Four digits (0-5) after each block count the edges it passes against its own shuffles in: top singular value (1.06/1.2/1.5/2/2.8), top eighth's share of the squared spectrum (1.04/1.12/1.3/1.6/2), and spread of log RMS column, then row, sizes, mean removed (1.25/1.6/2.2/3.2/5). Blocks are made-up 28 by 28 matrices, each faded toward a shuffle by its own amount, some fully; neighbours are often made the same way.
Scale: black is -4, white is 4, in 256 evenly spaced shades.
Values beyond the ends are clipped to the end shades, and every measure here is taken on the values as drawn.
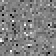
1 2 1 1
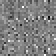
3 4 1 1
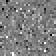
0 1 0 0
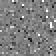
1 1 0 0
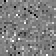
1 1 0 0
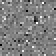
1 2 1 0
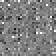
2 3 1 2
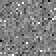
0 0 0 0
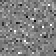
0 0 0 0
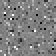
1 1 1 0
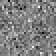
1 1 0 0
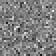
0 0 0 1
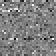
2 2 0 2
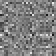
3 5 2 2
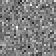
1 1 0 0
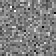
0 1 0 0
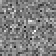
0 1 0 1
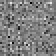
1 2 2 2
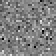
1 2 1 0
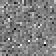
0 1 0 0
